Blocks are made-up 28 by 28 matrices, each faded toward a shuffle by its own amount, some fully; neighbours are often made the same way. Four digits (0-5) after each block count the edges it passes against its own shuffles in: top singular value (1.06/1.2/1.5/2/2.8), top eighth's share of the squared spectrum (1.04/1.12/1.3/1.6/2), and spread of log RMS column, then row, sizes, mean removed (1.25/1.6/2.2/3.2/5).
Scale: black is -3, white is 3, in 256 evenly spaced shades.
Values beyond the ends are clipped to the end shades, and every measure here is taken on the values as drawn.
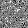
0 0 0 1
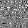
1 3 0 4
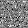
1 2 0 2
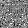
1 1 0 1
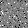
1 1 0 0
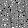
0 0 0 0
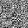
3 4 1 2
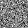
0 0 0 0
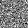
0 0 0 0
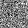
0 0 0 0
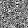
2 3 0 0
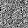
2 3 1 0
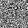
2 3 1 1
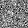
0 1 0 0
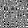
3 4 2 2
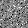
0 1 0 0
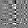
4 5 3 2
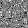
3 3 0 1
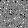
0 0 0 0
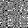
3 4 1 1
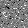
0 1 0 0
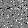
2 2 0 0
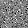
1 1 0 0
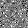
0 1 0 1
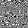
1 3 0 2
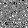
1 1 0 2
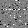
2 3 0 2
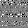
2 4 0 3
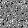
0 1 0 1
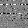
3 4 0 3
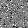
0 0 0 0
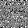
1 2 0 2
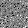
1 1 0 1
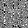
2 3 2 0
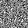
0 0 0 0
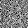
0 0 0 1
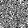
0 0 0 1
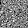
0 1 0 0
